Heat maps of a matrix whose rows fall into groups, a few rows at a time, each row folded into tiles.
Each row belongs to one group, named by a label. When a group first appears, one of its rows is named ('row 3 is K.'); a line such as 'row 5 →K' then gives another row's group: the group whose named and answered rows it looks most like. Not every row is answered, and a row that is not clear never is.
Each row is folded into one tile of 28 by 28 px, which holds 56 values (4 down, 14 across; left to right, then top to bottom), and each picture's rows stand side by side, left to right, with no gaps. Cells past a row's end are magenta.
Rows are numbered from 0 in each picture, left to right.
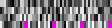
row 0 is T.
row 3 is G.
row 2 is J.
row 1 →G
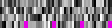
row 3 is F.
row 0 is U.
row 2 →G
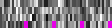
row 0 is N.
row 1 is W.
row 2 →F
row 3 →U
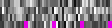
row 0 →N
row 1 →T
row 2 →J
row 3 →W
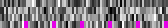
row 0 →J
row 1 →T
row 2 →W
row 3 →F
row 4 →J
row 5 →J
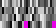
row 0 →F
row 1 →W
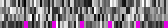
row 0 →W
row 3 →G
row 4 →T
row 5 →W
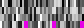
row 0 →F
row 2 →N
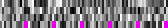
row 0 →F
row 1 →T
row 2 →T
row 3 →U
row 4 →U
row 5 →T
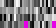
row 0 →N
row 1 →U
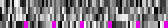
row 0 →N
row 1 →U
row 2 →U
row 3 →G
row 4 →J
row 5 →G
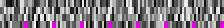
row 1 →N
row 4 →N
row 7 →F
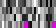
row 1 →W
